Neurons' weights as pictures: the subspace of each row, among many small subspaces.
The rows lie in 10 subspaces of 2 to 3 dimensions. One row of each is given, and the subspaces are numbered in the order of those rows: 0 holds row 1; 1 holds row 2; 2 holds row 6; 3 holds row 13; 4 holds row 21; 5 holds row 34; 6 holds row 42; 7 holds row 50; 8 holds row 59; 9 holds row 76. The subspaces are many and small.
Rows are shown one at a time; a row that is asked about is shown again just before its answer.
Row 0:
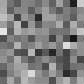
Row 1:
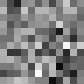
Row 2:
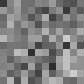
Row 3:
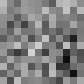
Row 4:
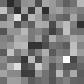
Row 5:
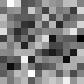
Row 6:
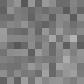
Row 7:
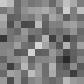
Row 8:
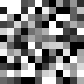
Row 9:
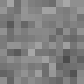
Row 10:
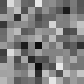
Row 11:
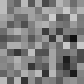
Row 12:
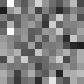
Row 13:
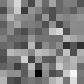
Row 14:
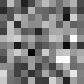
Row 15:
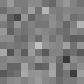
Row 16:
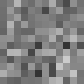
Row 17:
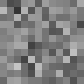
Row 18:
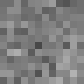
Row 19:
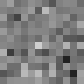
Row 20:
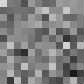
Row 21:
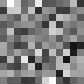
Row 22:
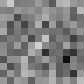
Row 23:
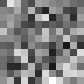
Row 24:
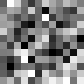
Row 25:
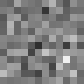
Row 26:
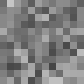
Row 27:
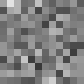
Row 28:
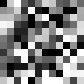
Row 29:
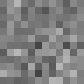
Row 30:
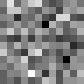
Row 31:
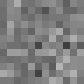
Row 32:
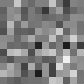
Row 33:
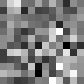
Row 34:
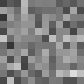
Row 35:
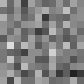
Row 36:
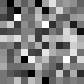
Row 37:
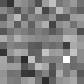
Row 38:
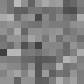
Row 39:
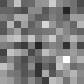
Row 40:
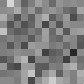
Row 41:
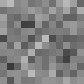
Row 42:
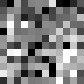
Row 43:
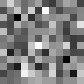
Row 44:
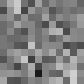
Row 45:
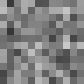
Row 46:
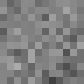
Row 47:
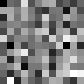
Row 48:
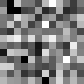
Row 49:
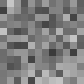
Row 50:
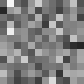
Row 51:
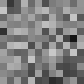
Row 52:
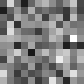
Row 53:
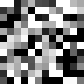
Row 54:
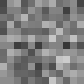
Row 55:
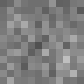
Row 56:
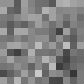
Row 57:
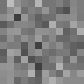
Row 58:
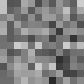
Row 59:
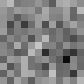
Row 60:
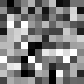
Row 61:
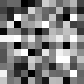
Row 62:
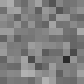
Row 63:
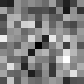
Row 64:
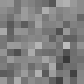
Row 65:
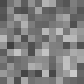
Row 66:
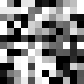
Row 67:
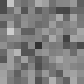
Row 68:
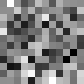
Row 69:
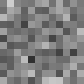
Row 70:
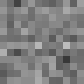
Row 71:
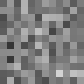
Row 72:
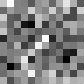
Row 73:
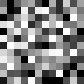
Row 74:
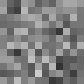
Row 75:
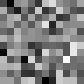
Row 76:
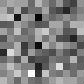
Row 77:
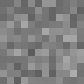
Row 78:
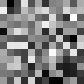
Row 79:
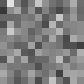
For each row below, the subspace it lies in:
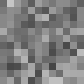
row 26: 1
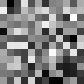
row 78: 2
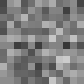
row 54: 9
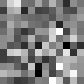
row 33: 0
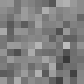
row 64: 6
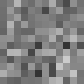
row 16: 0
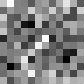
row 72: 1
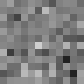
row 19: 3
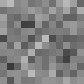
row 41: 1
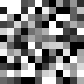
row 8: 4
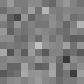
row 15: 3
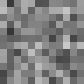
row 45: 7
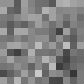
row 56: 6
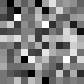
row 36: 9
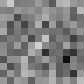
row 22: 8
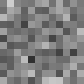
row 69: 2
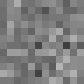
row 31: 0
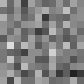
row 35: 5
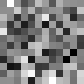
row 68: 8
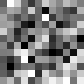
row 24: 5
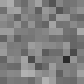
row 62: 4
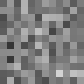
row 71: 5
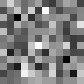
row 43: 3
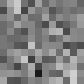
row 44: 3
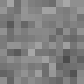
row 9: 6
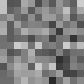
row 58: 9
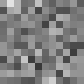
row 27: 4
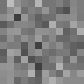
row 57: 9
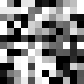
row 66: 9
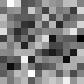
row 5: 5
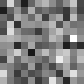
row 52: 7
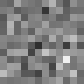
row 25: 0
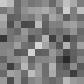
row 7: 1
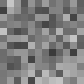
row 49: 2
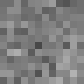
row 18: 6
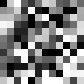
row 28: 5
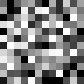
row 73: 2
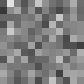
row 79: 7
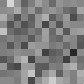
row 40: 8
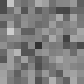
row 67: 7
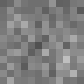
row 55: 8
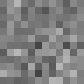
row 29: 0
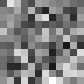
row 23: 1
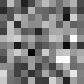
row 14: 7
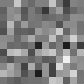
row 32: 0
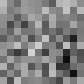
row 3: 8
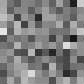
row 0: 4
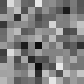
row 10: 9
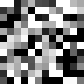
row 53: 5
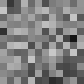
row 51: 2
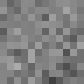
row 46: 8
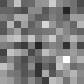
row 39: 9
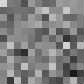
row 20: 5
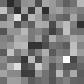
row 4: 3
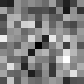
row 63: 1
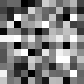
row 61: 7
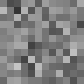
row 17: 3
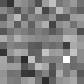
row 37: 4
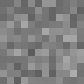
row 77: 2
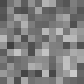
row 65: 2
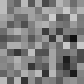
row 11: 2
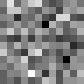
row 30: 7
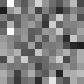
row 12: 7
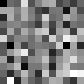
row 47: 5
